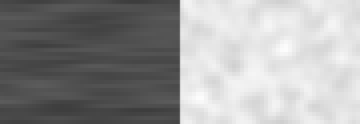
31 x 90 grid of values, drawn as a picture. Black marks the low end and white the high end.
The table splits into one row of 2 panels. Panel 1,1: low, streaked across, faint in contrast. Panel 1,2: very high, blotchy, faint in contrast.
